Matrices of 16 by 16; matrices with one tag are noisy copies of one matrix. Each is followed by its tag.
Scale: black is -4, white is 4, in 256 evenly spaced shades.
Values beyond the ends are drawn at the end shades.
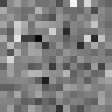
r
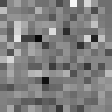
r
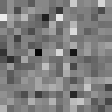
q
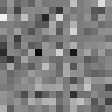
q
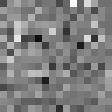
r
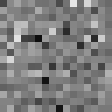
r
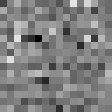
r
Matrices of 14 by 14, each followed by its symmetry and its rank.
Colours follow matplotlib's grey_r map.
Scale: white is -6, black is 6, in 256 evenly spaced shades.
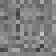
neither, rank three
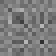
symmetric, rank three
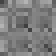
symmetric, rank three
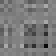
symmetric, rank two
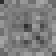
symmetric, rank three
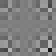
symmetric, rank one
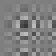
symmetric, rank one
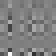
neither, rank one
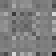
symmetric, rank two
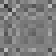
symmetric, rank two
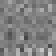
neither, rank three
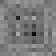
symmetric, rank three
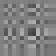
symmetric, rank one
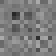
symmetric, rank two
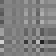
neither, rank one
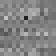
neither, rank three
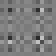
symmetric, rank one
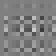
neither, rank one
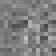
neither, rank three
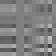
neither, rank one
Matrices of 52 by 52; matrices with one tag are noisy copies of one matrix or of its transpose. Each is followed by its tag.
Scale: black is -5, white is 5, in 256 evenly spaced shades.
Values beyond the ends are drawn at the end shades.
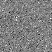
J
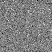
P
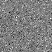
J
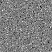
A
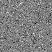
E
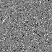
E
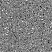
A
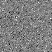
J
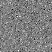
J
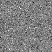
P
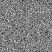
P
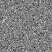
E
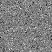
P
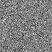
E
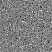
A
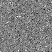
J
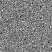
A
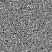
A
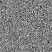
A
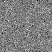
P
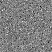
A
